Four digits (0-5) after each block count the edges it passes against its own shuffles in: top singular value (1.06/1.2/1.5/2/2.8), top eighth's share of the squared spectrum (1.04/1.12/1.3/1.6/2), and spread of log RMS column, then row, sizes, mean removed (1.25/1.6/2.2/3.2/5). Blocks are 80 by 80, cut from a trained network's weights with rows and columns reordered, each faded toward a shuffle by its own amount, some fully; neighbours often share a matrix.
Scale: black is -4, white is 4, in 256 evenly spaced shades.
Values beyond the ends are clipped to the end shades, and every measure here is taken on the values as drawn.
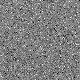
0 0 0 0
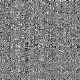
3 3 0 3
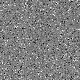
0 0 0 0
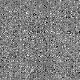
2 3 0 3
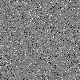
0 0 0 0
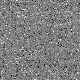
0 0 0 0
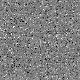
2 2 1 0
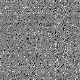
2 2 2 0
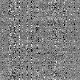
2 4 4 1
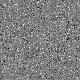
1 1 0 1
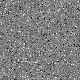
0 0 0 0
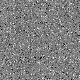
1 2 0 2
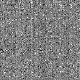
2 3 0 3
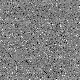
1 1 0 0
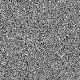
2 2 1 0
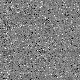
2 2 1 0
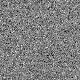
1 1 0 0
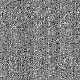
3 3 0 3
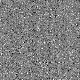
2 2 0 1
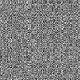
4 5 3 2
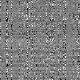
3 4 4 1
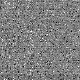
2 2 2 0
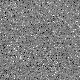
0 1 1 0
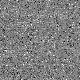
1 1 1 0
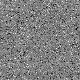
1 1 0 0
